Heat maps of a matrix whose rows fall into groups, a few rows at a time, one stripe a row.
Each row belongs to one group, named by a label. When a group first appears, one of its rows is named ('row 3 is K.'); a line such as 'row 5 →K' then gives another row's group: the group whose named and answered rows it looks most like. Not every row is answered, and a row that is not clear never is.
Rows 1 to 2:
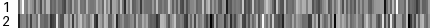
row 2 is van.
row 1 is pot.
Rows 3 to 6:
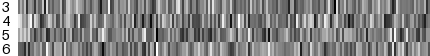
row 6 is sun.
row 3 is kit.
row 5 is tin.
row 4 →pot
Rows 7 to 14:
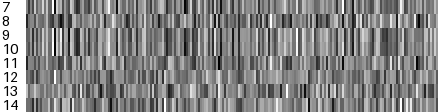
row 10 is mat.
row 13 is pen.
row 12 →sun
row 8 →van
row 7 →mat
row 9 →mat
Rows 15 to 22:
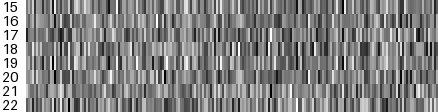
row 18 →kit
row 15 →kit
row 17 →van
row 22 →mat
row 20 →tin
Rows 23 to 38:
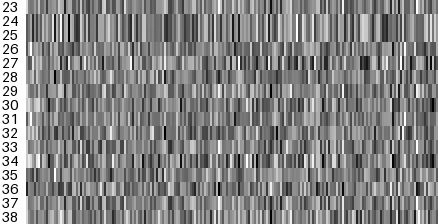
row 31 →pot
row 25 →mat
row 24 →mat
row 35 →sun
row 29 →pen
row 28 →tin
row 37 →pen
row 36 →van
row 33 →pen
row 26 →pot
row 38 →pen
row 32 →tin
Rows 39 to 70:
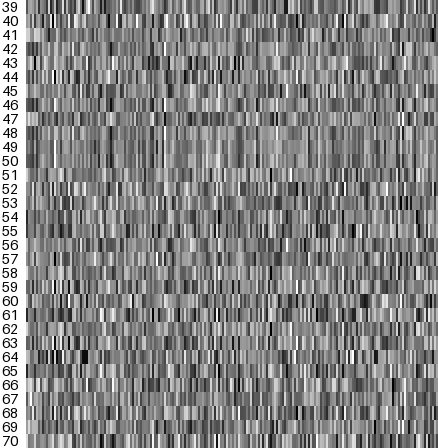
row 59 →mat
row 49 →sun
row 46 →sun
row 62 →pen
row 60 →kit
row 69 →tin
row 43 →pot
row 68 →kit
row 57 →tin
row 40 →kit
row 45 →pen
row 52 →kit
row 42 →sun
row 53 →tin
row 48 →sun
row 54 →van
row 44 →mat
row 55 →van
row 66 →pot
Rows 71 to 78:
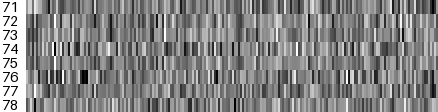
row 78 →pot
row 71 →pot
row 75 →sun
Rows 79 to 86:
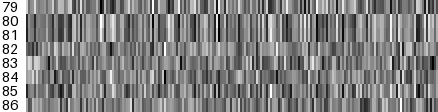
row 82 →sun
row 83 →pot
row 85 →van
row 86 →kit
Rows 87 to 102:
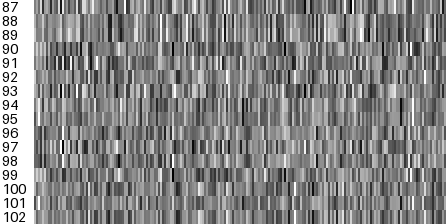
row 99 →tin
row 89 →pen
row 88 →pen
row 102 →pen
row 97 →mat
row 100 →pen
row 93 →kit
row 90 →tin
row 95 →pot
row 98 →sun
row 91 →kit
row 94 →pot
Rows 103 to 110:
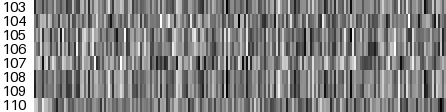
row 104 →kit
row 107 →pot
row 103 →van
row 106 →kit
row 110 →pot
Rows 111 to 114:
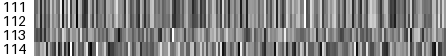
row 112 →mat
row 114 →kit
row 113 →sun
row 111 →mat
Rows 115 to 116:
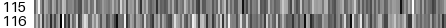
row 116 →kit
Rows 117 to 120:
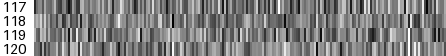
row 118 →tin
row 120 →sun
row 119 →kit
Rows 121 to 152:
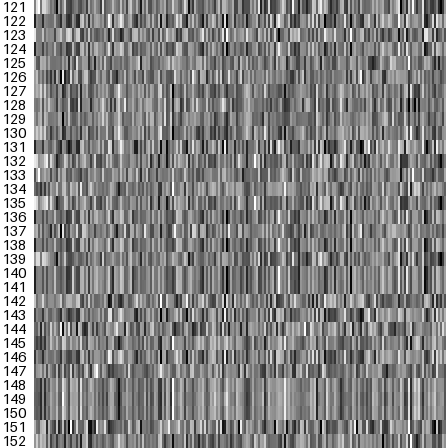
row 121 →pot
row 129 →tin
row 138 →van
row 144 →mat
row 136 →van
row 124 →van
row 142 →pen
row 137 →kit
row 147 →kit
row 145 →sun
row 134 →sun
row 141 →van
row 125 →kit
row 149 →sun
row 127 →tin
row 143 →van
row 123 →pen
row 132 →pot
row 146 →van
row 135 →pot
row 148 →sun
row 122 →van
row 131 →van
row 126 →kit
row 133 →pot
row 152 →tin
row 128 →tin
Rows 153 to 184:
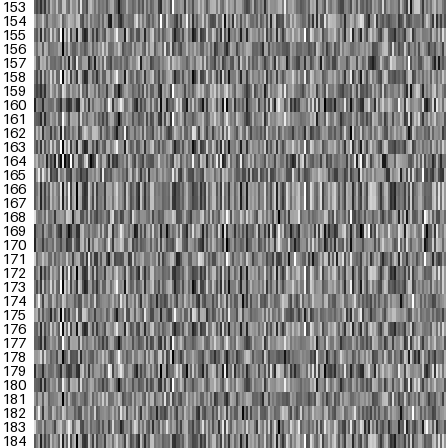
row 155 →mat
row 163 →mat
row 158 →mat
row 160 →van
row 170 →van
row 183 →pen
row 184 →mat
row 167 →mat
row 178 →tin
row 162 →kit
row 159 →sun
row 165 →pot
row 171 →pen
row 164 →kit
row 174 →pot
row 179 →van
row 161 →sun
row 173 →mat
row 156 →tin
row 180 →sun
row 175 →kit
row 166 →mat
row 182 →pot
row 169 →van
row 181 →tin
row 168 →pen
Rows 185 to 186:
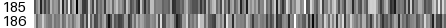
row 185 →mat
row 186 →pen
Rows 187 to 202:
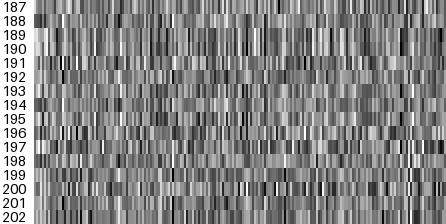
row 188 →sun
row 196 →mat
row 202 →tin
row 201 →tin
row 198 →sun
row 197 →pot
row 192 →tin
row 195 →pot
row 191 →kit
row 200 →kit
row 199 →tin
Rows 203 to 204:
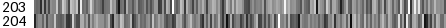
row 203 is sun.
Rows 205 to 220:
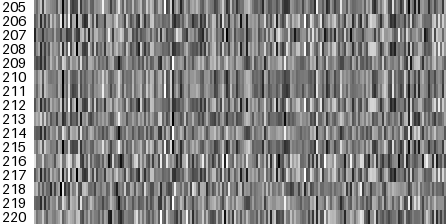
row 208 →mat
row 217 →mat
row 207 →van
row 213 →tin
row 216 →pen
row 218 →kit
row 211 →tin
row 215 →tin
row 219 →sun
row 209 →sun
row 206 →mat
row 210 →tin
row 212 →mat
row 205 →tin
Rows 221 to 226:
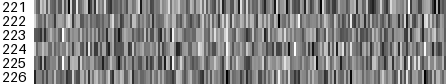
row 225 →sun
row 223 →sun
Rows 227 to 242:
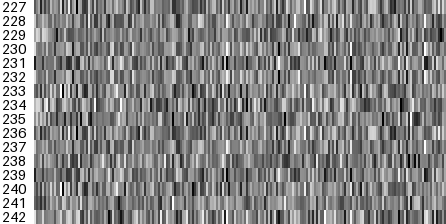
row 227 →mat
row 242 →pen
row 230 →pen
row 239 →van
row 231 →van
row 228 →pen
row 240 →mat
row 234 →pot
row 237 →pen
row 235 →tin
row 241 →sun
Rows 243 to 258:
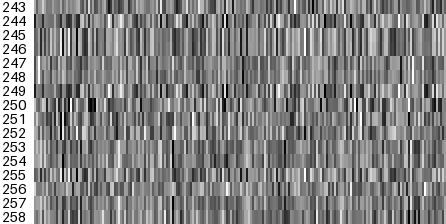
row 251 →kit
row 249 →van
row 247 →pot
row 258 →tin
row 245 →mat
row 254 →tin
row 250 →kit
